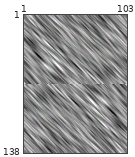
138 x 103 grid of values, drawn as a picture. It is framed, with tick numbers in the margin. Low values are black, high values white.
Slope: none. Symmetry: a half turn. Histogram: bell-shaped. Grain: diagonal, down to the right.
